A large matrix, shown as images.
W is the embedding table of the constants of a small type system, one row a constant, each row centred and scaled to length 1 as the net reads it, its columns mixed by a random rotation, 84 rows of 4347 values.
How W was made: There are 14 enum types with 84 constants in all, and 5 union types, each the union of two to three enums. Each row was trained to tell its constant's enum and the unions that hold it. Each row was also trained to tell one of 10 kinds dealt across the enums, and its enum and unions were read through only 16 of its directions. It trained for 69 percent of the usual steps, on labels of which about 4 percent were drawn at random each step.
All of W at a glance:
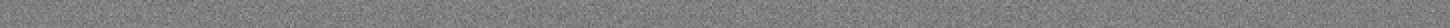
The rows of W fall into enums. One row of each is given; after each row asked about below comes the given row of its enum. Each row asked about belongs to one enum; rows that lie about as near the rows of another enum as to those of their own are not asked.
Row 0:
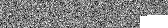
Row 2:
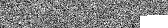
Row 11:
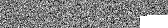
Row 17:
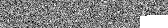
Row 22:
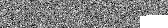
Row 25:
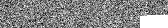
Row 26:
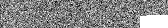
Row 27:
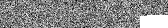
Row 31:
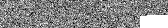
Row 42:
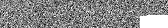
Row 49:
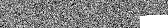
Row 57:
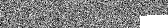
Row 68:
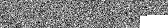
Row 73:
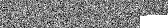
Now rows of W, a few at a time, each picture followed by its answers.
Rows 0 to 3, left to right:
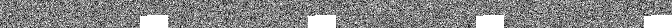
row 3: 57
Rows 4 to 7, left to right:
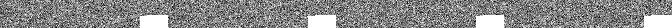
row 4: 25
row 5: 11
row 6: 73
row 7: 17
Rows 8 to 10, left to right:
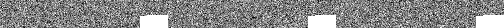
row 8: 73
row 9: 57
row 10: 31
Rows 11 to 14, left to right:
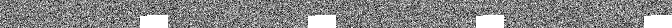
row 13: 68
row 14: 73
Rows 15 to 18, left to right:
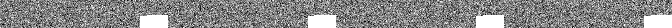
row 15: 42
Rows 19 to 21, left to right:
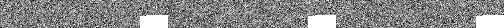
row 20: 25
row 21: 27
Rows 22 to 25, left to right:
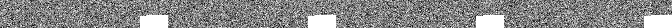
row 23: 27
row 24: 31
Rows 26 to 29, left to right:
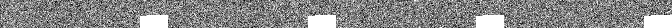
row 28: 22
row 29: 17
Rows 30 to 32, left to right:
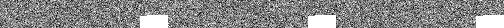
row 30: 26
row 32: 68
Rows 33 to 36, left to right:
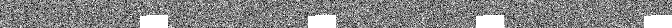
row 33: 22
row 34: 0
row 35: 31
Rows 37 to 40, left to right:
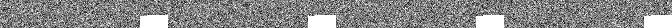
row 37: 73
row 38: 2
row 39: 0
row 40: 2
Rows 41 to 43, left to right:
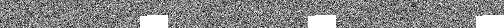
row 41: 68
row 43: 26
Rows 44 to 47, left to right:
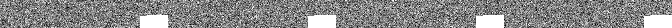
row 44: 27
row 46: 2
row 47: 26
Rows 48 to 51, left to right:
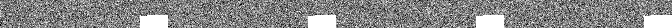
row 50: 27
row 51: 42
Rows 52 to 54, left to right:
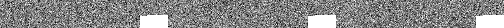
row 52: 68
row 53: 49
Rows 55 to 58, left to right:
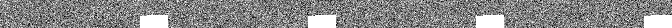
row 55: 42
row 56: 57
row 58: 42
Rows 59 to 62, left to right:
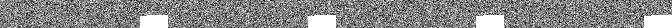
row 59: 22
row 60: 22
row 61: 26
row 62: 68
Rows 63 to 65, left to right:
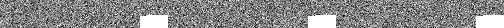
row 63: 22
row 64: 57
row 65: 57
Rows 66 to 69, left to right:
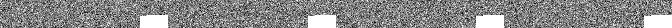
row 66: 73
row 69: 68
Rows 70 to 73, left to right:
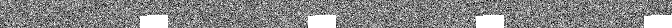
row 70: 57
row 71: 27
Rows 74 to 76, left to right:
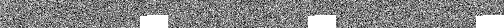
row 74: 31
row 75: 42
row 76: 25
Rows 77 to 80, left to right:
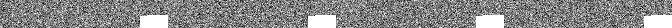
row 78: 31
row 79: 22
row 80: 27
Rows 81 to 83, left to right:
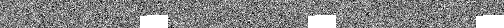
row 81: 73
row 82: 2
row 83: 31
